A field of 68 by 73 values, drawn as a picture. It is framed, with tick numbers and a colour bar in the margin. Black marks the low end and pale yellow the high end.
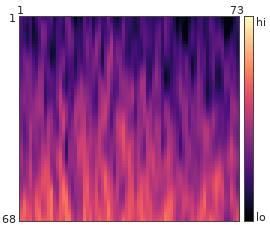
Grain: streaks running down. Slope: up to the bottom. Average level on the scale: 40%. Ninth with the lowest average: top right.
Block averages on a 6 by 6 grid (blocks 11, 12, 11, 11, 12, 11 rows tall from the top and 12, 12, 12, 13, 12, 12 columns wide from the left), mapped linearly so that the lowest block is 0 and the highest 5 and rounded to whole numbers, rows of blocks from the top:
0 1 1 1 0 0 | 1 1 2 1 1 1 | 2 3 3 2 2 1 | 3 3 3 3 2 3 | 4 4 4 4 3 4 | 5 5 5 5 4 4
